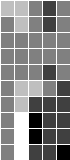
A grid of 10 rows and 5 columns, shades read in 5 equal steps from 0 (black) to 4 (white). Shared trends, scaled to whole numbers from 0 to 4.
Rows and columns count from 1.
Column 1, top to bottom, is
3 2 2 2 2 2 2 2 2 2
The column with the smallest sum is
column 4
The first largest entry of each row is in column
1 2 1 1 1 2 2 2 2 2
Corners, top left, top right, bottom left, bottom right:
3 2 2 0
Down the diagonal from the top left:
3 3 2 2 2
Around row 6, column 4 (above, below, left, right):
1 1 3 1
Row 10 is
2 4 1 1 0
